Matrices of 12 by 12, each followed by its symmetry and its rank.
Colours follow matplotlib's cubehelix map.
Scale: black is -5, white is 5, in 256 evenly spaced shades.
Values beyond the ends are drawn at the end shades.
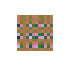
neither, rank one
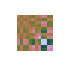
symmetric, rank two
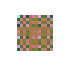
symmetric, rank one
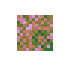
symmetric, full rank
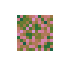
symmetric, full rank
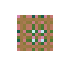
symmetric, rank one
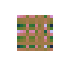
neither, rank one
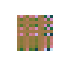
neither, rank one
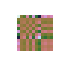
symmetric, rank one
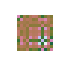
symmetric, rank two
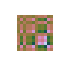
symmetric, rank one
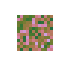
symmetric, full rank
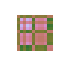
symmetric, rank one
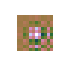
symmetric, rank one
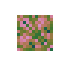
symmetric, full rank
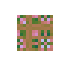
symmetric, rank two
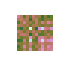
symmetric, rank two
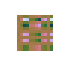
neither, rank one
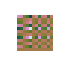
neither, rank one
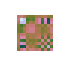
symmetric, rank two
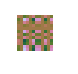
neither, rank one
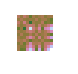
symmetric, rank two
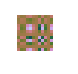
symmetric, rank one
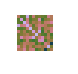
symmetric, full rank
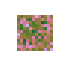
symmetric, full rank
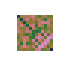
symmetric, full rank
